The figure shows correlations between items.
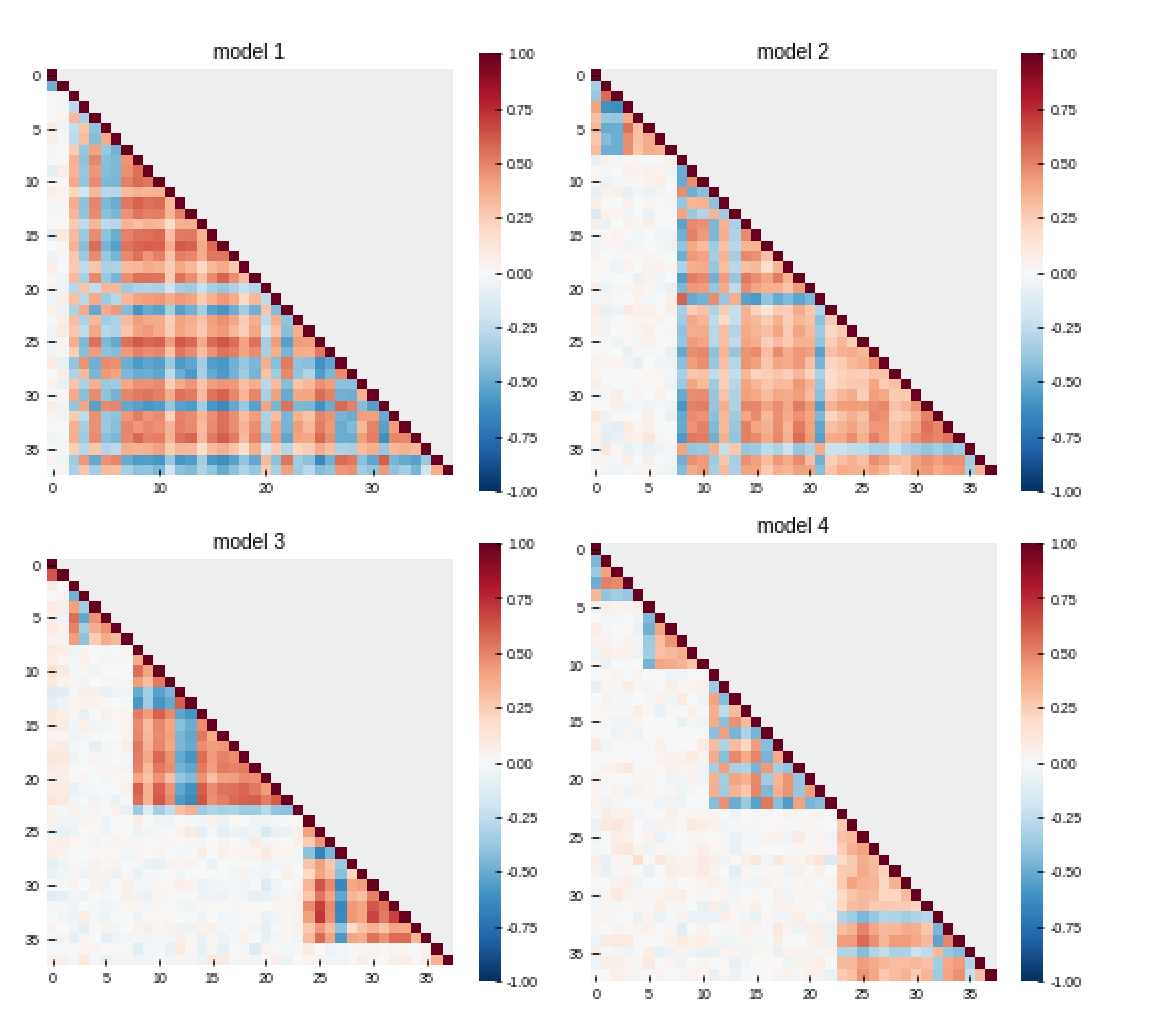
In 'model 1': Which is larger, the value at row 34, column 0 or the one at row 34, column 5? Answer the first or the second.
the first
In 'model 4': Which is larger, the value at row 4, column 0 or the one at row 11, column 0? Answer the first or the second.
the first
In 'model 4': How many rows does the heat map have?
38
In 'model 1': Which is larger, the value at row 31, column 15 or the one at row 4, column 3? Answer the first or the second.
the second
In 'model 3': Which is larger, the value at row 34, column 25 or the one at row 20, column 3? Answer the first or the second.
the first
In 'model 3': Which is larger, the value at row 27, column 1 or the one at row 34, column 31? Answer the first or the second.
the second
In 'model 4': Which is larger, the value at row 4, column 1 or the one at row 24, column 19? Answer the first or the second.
the second
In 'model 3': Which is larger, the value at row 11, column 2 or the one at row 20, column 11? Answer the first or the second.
the second
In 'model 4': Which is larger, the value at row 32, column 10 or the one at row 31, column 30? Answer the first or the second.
the second
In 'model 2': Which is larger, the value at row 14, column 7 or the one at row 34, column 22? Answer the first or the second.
the second
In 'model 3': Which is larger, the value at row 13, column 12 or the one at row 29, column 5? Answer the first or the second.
the first
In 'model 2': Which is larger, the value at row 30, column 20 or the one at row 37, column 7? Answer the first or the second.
the first
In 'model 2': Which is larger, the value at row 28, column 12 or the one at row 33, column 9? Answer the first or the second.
the second
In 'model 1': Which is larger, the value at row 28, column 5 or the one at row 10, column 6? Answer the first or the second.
the first
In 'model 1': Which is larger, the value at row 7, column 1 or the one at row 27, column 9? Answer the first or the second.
the first
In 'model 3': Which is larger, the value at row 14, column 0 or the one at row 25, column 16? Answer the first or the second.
the first
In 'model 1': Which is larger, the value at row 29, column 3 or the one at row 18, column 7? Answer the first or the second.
the second
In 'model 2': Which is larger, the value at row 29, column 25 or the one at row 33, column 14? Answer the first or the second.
the second
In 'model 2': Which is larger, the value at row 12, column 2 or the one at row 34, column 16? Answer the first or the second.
the second
